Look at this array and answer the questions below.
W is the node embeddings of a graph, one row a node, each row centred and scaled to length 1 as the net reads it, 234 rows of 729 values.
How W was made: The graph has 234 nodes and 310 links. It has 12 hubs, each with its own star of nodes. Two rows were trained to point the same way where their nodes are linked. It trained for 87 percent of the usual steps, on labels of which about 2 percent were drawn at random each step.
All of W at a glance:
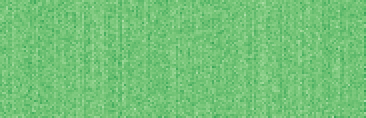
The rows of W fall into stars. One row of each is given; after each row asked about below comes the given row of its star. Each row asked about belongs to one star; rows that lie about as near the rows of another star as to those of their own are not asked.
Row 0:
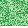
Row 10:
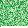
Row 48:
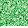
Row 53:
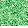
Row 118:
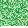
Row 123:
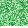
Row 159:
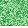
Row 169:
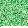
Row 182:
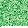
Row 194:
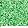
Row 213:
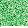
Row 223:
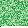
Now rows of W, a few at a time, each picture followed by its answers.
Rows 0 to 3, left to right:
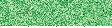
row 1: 10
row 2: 169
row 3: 182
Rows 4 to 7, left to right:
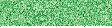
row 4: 182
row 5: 48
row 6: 53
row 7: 182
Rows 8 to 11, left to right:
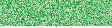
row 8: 223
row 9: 48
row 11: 118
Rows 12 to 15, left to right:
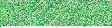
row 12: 194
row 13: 123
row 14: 159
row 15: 223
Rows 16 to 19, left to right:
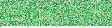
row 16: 182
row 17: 182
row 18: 159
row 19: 10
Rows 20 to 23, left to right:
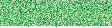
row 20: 123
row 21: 118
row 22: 194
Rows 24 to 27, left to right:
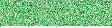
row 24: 213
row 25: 182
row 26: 159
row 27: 223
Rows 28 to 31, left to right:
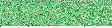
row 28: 169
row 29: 223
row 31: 159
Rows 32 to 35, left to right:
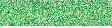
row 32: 123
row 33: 53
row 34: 159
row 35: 159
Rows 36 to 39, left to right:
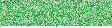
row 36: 159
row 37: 48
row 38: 10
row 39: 53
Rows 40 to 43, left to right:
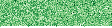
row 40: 53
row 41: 182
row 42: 169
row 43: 169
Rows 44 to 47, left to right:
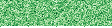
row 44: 10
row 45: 213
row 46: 182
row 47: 223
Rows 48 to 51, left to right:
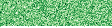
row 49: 53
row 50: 123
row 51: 0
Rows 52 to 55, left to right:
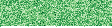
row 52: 169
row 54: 0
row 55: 53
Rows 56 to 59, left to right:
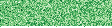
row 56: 10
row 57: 194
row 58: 0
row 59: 182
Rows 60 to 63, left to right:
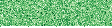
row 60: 213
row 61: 10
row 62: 213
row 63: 223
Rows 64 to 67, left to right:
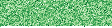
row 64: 48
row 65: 123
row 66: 53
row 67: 213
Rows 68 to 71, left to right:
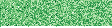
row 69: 118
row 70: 48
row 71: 53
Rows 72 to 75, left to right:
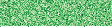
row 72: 182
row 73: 194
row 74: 48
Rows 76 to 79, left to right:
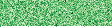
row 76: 194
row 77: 159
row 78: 169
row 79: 48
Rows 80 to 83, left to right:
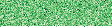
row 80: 159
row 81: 10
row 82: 123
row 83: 194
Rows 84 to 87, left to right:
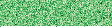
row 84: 10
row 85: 53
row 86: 10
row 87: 48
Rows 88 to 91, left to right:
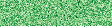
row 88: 53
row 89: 159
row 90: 194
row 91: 182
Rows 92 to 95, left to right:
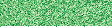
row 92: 159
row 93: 194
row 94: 118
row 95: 169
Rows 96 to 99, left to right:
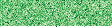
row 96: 118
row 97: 48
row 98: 213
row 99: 48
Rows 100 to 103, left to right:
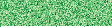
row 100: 194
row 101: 169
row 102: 213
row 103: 194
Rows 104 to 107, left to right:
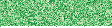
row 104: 213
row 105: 10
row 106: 194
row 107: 169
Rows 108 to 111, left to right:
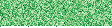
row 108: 194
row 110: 118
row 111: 53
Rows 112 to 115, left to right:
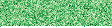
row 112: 182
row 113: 48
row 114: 53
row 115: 194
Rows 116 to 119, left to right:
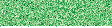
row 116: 213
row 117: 159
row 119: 123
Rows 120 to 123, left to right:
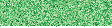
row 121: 159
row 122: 223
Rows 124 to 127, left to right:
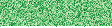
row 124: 123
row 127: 182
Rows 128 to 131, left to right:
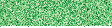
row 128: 182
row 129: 10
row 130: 53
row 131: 194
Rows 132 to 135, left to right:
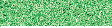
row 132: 53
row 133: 48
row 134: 123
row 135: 169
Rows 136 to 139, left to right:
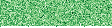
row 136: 194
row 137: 213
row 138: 169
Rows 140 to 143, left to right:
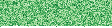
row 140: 182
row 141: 53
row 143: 0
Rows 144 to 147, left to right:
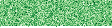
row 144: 53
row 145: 0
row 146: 194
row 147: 53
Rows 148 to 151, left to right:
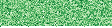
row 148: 118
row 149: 169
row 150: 123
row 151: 159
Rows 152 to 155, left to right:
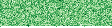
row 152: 118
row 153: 169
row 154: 194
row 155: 118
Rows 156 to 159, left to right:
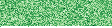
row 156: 182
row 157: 10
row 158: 118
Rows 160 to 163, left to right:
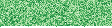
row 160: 48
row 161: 48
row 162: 159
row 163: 10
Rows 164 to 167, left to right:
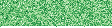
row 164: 159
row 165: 53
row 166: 194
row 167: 0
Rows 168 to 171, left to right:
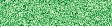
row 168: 194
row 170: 169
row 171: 48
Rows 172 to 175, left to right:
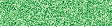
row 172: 123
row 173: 159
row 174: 10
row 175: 182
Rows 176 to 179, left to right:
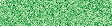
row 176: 53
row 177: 48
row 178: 123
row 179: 194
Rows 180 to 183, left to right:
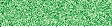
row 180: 213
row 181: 213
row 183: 194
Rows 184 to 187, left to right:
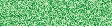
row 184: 48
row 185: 213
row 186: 118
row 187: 194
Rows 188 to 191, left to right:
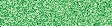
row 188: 10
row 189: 53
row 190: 223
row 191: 123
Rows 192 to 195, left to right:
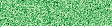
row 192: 10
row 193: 169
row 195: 123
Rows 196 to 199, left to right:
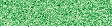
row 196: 118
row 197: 169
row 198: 182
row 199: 0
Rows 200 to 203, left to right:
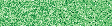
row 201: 53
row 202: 169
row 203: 118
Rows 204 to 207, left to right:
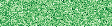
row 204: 0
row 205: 182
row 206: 10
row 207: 159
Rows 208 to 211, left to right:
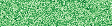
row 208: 159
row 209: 10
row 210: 169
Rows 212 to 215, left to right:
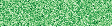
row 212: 159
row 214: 194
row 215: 48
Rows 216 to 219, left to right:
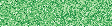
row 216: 10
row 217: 213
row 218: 48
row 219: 48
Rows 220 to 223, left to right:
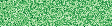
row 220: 10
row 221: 118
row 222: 159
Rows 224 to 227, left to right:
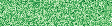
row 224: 223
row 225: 53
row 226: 53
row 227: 213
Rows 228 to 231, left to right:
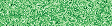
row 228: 48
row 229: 48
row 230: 53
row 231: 194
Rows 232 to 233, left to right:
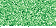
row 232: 182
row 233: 159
